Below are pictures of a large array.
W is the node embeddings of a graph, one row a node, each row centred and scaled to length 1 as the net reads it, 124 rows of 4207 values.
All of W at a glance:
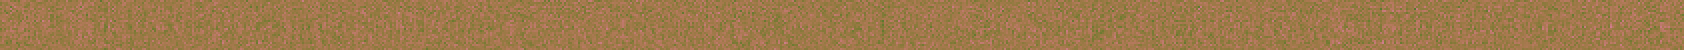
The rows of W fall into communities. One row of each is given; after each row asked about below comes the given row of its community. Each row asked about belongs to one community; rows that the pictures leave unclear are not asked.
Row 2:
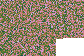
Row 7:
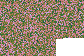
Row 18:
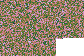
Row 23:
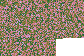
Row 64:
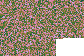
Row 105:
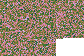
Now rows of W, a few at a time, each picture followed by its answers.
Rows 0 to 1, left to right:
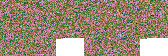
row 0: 7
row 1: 105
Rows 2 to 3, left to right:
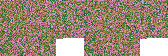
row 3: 2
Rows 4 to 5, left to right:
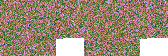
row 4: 2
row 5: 18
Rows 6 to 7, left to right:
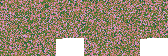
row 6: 23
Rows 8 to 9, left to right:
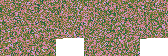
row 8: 64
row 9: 23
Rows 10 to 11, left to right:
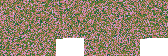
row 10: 23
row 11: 7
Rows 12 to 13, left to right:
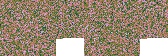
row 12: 64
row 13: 18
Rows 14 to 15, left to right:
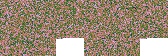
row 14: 105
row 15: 18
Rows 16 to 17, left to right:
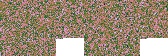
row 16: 18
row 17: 2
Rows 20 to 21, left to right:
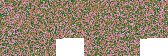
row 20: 64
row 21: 105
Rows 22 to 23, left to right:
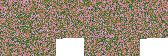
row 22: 23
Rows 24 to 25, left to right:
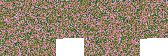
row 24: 64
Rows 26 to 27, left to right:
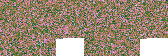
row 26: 18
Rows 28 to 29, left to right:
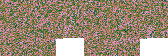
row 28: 18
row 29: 18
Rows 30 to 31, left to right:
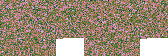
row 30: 64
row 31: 7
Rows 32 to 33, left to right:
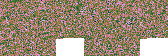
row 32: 7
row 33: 23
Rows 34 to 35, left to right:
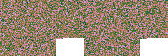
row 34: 18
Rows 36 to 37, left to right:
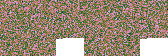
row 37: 2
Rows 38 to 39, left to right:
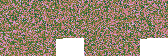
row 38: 105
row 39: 2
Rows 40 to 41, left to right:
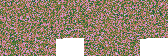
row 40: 105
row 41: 64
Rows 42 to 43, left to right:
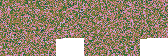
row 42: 7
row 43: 2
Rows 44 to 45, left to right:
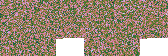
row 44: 64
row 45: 18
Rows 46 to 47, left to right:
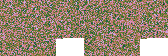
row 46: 18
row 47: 2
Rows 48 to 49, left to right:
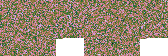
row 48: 64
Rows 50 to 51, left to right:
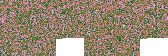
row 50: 23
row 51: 23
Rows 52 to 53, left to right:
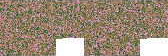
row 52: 23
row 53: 64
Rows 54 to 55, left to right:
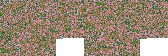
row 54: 2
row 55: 64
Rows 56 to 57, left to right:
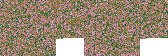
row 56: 18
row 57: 7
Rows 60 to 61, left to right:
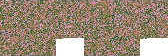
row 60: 64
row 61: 23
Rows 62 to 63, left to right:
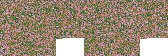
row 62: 105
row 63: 2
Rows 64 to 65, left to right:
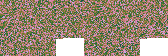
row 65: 18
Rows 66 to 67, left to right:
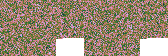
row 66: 2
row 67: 23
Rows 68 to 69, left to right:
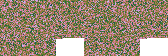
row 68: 64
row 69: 18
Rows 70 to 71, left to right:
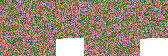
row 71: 7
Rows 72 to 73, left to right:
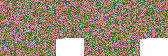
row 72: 64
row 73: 64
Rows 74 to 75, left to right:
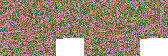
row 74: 105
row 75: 105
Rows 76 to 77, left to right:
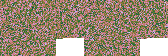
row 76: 23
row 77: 64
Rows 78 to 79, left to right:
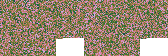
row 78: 105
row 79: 23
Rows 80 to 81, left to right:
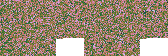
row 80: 2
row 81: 23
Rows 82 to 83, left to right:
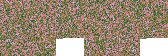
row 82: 23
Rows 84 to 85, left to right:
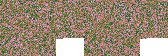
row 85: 2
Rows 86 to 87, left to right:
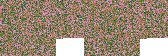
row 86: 2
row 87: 23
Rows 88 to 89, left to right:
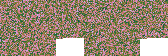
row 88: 23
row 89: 64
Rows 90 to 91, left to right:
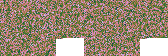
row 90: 23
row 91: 7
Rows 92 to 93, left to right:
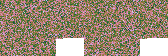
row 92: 18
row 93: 7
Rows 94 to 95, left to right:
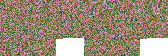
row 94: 23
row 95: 23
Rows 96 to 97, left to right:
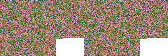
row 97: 64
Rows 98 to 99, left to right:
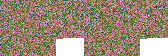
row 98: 2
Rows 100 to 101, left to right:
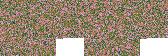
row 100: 18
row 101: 64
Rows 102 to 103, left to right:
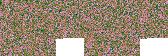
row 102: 18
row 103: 105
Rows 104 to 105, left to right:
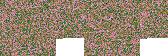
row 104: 23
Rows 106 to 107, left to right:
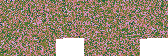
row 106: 2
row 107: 18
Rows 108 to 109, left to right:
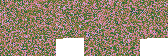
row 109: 64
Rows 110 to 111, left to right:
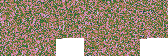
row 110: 23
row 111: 18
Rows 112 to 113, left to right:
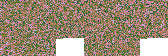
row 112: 7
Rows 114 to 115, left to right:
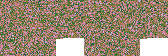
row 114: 7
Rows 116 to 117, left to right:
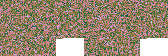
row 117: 64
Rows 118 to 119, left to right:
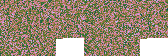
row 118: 23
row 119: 2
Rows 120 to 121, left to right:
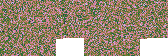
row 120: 2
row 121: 64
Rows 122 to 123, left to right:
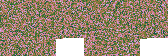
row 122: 64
